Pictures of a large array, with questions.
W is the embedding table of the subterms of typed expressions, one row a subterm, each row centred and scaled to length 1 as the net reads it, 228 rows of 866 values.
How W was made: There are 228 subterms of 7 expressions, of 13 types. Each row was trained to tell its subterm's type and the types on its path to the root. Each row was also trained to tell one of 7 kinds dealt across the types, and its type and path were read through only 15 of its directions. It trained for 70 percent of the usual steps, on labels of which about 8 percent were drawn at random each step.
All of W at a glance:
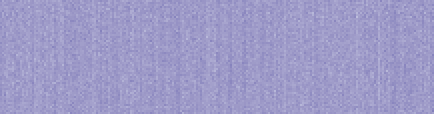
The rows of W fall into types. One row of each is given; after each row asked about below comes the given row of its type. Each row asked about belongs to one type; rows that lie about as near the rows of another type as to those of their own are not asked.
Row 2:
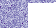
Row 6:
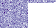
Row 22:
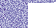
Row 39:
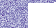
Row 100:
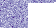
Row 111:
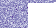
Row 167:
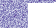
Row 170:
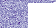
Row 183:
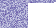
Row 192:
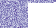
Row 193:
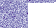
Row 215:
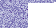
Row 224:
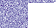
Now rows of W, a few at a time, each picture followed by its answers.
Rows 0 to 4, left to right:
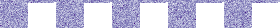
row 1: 2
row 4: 170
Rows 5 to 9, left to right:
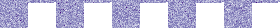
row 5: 183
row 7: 167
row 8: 6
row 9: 215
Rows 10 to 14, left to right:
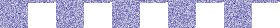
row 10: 215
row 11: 2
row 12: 111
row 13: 111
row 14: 39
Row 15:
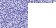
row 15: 170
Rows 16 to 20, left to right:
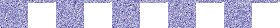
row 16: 193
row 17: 224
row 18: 192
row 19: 183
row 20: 170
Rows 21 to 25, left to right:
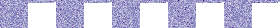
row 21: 22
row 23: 39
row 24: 167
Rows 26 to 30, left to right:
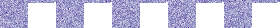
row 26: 167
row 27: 183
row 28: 170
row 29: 111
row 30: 2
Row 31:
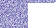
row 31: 6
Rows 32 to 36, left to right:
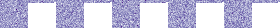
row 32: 6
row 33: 6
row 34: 6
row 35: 2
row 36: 2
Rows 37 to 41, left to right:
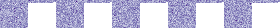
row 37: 215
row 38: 193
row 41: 22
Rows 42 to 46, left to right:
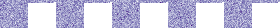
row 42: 215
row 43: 215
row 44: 111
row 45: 193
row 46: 39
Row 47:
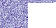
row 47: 192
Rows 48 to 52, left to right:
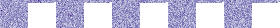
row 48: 167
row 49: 192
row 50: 39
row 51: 2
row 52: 167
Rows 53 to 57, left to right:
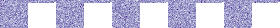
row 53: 6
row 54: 100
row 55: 193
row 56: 6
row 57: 183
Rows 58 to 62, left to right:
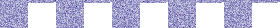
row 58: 100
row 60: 224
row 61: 6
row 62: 2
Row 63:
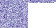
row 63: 183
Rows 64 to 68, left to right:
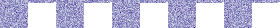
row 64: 111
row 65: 167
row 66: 39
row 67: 224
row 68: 6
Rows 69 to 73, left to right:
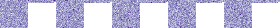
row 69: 183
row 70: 224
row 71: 192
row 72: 215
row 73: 22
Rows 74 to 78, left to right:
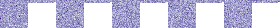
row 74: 6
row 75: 224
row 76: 2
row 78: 6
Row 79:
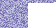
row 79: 100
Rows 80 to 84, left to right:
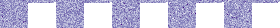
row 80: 167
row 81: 170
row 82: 224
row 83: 215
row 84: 193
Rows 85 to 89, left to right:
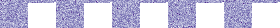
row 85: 22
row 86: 39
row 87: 100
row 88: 192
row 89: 167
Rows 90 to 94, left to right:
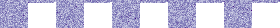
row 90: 39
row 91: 111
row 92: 167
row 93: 2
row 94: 215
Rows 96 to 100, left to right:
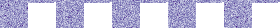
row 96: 224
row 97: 39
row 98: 224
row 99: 167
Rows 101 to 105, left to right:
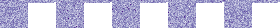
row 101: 193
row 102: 111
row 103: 193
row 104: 215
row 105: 170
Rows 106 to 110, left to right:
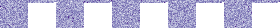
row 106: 6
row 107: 170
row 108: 6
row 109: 215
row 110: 22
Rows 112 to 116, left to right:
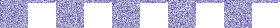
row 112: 22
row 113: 100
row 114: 170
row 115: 2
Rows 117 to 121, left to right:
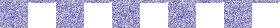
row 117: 193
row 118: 100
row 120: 193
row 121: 170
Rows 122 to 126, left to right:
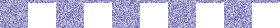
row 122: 6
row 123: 167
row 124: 167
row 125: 111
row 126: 22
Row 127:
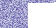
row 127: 215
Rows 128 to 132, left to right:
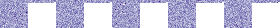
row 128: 192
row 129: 224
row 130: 6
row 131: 39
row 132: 22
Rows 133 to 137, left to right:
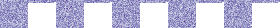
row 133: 111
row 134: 215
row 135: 192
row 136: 183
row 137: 39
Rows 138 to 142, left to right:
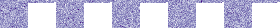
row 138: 215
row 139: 111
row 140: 100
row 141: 6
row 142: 167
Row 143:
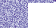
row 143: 39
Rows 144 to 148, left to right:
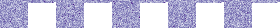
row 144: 183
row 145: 111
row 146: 192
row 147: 111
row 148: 192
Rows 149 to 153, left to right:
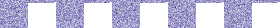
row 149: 100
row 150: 167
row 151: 167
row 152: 2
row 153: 2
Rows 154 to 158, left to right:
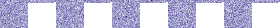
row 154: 192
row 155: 193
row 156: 215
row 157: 2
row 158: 22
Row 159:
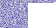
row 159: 224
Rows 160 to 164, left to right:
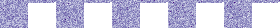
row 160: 183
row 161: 193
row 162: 193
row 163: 183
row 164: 193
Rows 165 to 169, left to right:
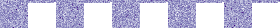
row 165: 111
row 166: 39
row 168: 215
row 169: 39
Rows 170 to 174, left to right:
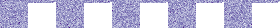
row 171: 215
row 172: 183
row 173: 183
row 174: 22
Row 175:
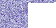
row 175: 170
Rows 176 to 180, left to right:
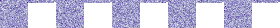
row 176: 215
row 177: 22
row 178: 193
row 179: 183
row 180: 183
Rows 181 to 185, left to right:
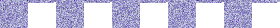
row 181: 111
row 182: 183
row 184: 111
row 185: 170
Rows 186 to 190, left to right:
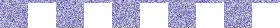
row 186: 167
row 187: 224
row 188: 100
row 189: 170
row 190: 6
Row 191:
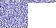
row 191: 100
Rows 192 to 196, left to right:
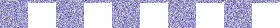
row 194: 215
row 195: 183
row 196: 39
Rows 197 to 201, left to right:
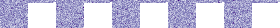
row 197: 167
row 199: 100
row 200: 22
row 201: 170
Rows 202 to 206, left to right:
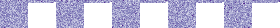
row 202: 2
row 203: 167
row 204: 39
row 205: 2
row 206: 111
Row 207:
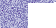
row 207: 167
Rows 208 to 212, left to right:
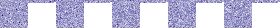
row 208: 111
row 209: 193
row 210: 170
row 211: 170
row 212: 215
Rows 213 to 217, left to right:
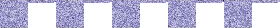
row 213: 2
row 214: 2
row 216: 215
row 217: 170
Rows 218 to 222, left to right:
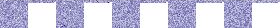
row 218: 183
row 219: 192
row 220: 39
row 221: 39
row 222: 224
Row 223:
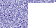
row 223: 111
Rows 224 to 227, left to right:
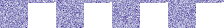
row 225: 215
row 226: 167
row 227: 167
